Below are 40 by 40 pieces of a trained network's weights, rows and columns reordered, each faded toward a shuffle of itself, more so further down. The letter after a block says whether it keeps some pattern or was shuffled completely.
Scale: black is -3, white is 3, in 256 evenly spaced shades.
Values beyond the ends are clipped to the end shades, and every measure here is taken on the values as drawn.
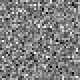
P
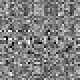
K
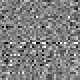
K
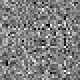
K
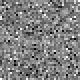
P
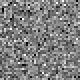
P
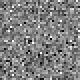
P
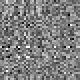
K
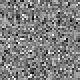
K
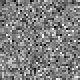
P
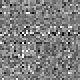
K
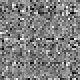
K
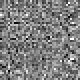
K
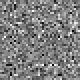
K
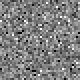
P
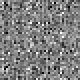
K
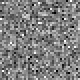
P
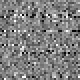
K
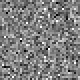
P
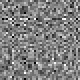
K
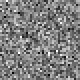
P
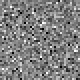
P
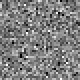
P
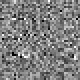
K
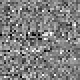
K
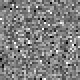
P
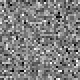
K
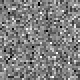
P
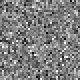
P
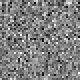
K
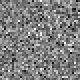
P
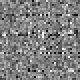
K
